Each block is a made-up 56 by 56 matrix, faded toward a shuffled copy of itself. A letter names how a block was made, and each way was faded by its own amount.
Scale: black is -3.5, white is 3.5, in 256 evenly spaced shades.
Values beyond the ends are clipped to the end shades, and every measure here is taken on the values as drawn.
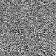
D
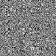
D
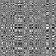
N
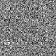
D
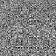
D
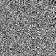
D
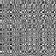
N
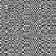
N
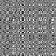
N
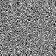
D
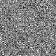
D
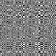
N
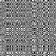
N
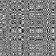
N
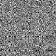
D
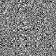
D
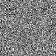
D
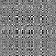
N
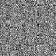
D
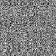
D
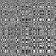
N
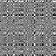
N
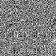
D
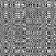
N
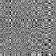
N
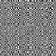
N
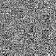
D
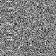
D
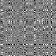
N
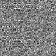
D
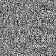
D
